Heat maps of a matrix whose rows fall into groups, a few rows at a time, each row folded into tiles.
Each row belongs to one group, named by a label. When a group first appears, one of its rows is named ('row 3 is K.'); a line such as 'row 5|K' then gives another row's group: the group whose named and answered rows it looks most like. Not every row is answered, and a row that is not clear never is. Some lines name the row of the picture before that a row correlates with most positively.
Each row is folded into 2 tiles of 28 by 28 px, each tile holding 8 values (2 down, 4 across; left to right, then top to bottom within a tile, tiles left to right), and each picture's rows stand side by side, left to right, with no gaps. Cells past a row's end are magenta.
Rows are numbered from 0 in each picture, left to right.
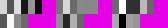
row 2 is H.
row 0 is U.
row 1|H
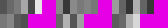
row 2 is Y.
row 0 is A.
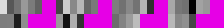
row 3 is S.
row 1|H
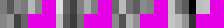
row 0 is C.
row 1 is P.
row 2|H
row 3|S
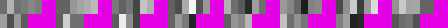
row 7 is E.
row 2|S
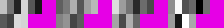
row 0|Y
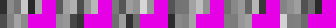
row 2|C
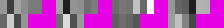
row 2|A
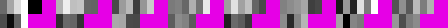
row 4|E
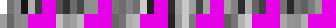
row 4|Y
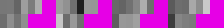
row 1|S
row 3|A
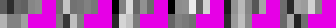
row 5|C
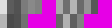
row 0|P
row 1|U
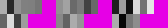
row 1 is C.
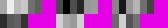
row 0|E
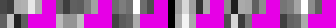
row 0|C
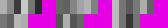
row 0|Y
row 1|C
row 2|P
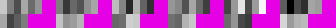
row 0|P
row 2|Y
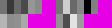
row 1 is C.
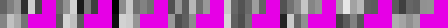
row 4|P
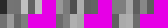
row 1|Y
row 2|U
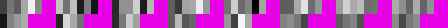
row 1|U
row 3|C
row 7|P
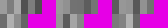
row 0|U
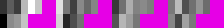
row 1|P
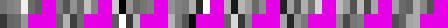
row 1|C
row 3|A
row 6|P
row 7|Y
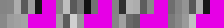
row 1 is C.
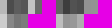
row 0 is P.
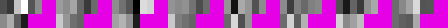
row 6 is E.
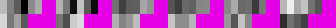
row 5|E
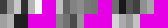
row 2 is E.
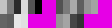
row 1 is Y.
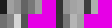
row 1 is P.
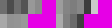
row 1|A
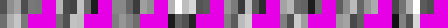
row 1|Y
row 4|Y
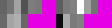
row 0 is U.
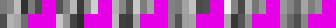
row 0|U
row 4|P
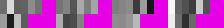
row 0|H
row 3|P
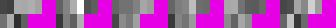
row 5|C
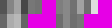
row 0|U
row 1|A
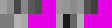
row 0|Y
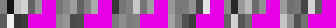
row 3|A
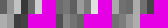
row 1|A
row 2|Y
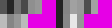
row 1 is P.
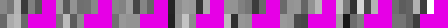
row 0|U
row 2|U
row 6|P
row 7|A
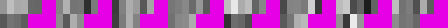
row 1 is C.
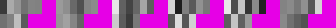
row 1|S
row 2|P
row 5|A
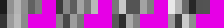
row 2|H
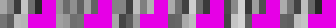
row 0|Y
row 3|Y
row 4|U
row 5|Y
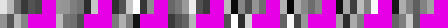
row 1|A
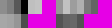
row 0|S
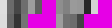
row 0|P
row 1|A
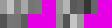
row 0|E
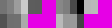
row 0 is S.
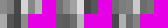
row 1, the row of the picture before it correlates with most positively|0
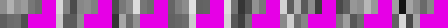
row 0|E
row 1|P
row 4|P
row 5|U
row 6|C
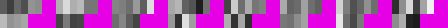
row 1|E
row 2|A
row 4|H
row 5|Y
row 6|P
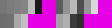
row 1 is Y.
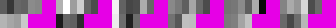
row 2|P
